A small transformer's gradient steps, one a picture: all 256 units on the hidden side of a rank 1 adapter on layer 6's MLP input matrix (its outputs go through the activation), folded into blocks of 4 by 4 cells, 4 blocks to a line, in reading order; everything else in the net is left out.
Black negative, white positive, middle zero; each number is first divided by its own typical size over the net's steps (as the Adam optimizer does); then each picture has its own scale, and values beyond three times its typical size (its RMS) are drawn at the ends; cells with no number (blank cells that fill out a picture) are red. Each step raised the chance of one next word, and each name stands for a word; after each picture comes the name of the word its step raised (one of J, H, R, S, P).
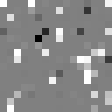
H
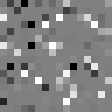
H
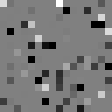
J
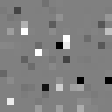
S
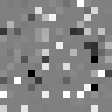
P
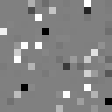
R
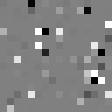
R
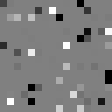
S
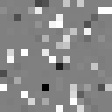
H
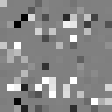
H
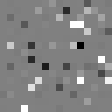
S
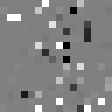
P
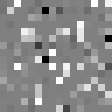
J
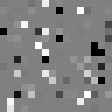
P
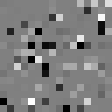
J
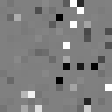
R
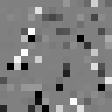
H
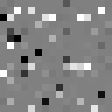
P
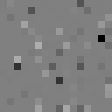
R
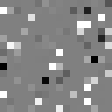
J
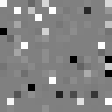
P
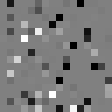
R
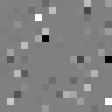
S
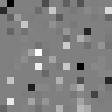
S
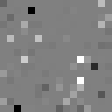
R
